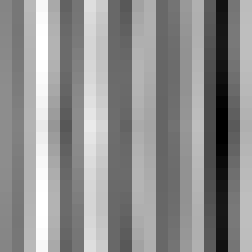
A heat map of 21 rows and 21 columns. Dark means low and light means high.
Streaks run downward. Stripes running up and down repeat 5 times from left to right. It is mirror symmetric from top to bottom.
